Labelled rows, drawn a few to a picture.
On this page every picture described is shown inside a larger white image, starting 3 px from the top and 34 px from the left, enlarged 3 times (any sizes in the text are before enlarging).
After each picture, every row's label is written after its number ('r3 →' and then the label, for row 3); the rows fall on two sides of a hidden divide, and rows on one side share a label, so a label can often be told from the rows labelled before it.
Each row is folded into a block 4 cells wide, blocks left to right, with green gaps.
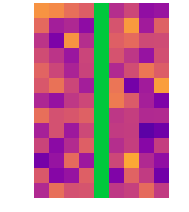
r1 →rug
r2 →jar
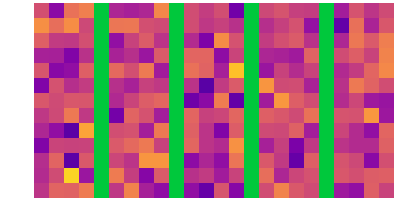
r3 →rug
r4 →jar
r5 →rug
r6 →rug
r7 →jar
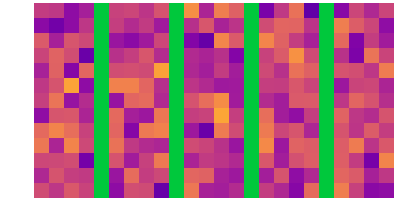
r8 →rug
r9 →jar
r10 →rug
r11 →jar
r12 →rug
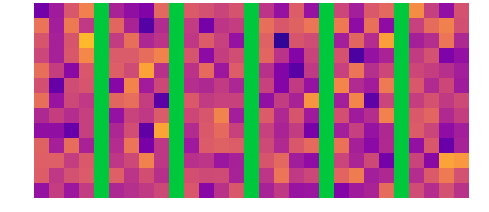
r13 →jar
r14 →jar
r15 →rug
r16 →rug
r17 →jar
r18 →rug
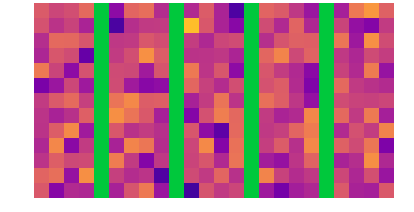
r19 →rug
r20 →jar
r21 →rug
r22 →rug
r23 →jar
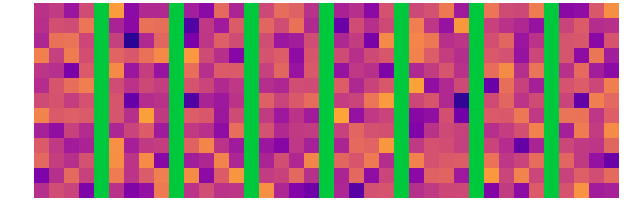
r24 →jar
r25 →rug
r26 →jar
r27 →rug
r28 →jar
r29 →jar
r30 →rug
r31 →jar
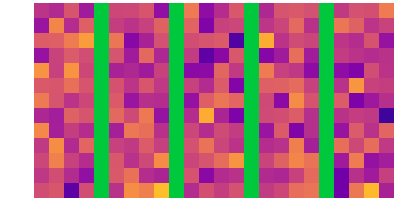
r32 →jar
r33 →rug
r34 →rug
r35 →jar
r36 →jar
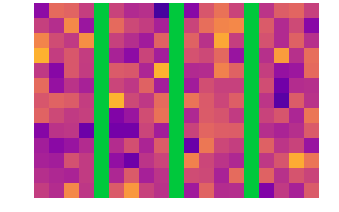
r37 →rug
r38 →rug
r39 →jar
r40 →rug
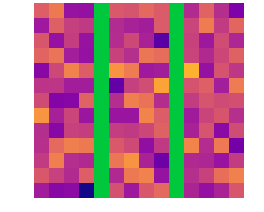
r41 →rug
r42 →jar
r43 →jar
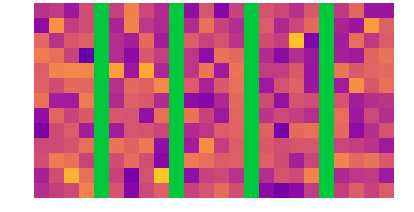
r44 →jar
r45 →jar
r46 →jar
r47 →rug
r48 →jar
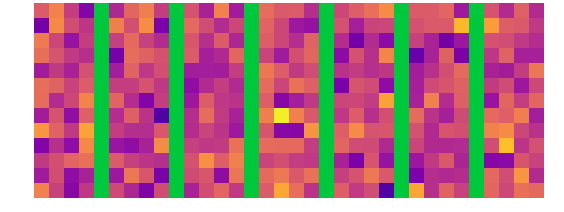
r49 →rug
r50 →rug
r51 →rug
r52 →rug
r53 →rug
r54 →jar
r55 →rug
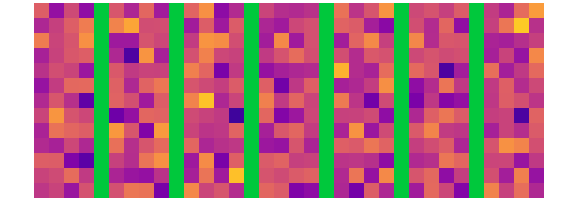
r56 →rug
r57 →jar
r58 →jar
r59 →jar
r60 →jar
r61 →rug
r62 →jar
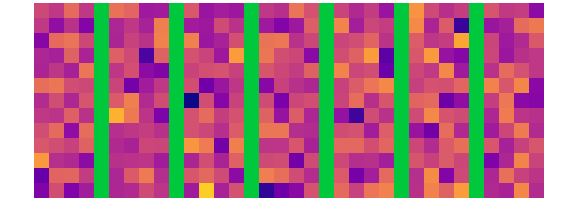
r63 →jar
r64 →rug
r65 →rug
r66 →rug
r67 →jar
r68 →rug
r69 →rug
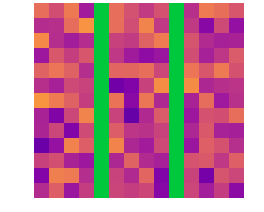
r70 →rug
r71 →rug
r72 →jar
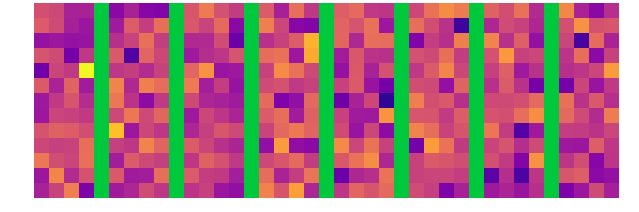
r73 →rug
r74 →jar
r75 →rug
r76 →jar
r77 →rug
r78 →jar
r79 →rug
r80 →rug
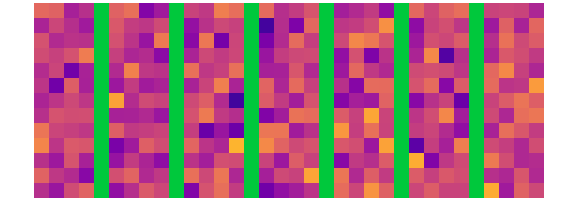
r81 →rug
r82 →rug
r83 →rug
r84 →jar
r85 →rug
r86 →rug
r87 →jar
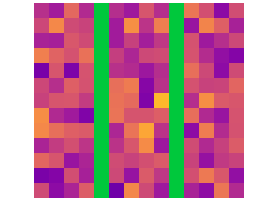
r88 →jar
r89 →jar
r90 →rug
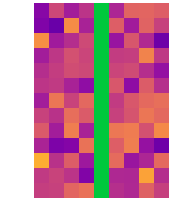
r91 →rug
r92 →jar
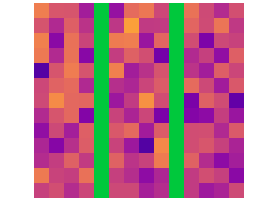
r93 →rug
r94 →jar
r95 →rug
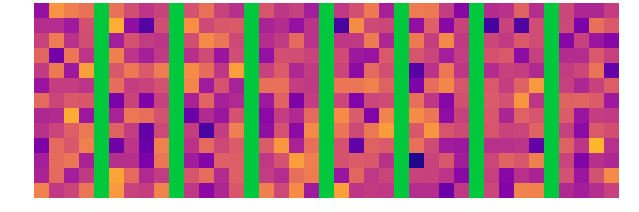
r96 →jar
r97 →rug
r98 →rug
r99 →jar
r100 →jar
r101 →rug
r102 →jar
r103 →jar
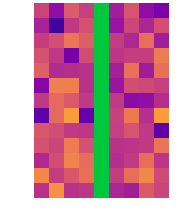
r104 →rug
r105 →rug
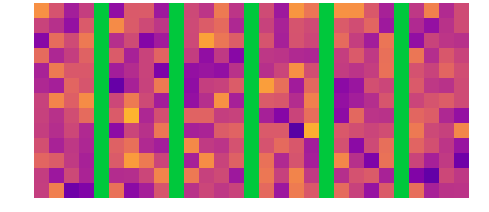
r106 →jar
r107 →jar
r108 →rug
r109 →jar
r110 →rug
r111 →jar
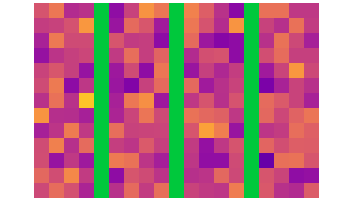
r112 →jar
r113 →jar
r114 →rug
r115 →rug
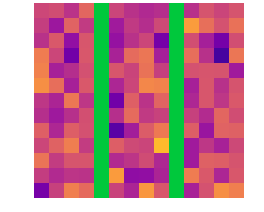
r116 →jar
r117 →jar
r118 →rug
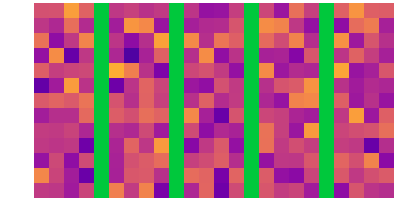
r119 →rug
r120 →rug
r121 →rug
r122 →jar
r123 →rug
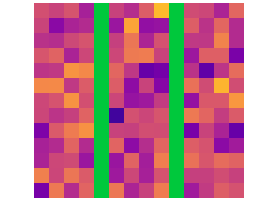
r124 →jar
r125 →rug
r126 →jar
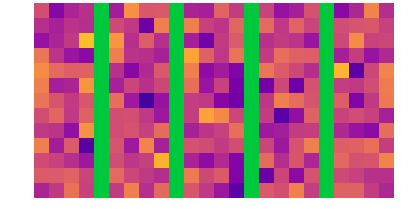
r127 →jar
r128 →rug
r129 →rug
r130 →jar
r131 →jar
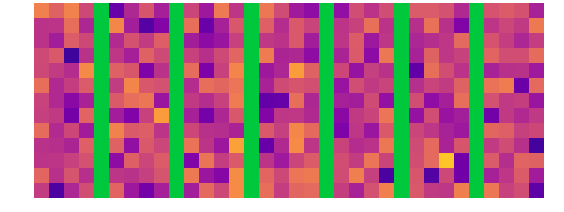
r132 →rug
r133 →jar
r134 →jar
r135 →rug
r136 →rug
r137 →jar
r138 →jar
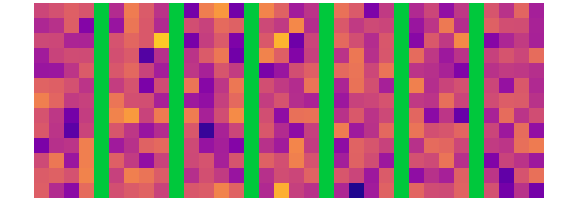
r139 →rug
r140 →rug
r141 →jar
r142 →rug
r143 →rug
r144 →jar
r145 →rug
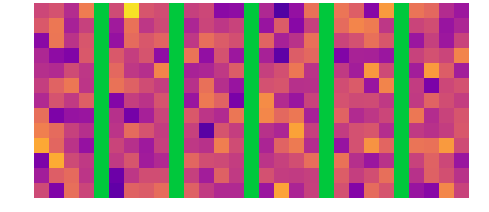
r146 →jar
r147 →jar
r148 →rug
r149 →jar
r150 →jar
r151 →jar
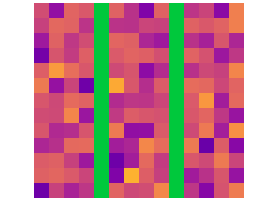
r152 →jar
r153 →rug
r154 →jar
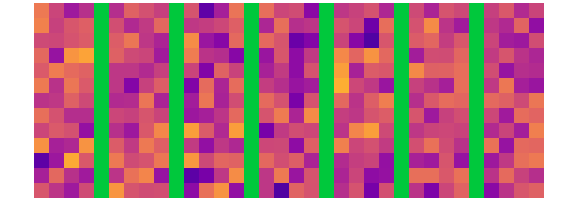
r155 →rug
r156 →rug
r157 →jar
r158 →rug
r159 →jar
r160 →jar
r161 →rug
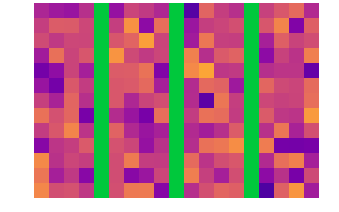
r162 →rug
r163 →jar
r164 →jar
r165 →jar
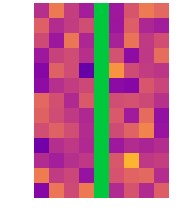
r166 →rug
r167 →jar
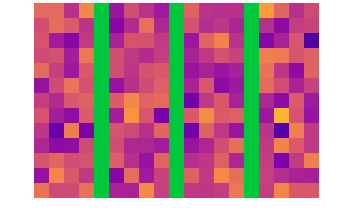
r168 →rug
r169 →jar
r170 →rug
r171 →rug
